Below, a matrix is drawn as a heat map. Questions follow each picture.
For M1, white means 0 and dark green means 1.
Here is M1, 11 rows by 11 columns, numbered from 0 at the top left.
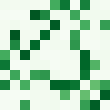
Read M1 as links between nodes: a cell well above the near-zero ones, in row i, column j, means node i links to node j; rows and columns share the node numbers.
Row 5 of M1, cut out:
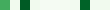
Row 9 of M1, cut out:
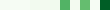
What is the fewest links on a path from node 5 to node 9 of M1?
2
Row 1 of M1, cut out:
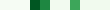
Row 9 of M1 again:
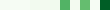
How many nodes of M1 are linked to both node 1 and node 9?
0
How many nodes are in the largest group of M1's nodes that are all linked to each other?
4
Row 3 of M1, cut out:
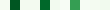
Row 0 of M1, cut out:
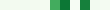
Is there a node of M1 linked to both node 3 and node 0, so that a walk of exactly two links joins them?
no
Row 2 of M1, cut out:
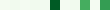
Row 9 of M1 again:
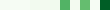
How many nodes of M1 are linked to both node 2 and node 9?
2
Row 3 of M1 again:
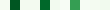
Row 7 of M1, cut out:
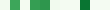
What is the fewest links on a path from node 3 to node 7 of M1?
1
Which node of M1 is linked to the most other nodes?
node 8
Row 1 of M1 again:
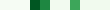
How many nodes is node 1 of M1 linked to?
3
